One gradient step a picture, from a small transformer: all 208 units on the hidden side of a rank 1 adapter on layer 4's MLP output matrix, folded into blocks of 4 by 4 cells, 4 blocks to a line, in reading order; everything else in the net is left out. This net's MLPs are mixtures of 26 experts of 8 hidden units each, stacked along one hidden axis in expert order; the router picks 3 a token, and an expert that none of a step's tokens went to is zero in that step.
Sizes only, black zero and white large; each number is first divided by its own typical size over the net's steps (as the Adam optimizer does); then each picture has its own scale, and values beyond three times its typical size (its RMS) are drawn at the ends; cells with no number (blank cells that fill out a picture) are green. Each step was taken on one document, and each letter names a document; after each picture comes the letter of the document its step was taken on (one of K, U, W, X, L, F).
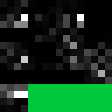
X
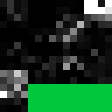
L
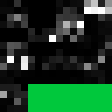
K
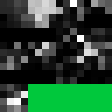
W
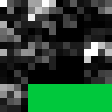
W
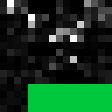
L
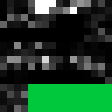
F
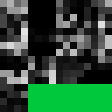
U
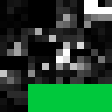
U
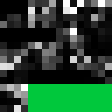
F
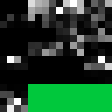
F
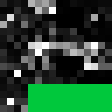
W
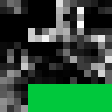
U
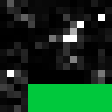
X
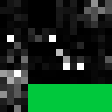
K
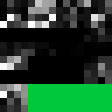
F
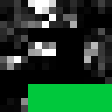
F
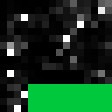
X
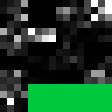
K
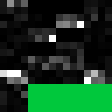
L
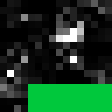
X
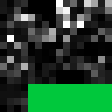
K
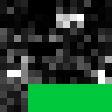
L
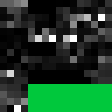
X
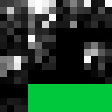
F
